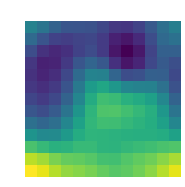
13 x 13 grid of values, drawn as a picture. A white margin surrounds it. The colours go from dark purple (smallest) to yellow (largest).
Lone odd cells: none. Calmest part: bottom middle. Ninth with the lowest average: top middle. Slope: up to the bottom.
